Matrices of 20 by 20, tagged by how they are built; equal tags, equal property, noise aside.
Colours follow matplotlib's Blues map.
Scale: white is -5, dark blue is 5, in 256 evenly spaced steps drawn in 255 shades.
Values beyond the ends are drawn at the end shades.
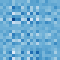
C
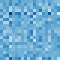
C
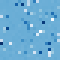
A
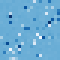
A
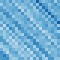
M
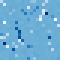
A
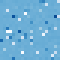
A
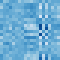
C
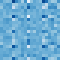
C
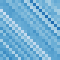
M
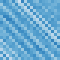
M
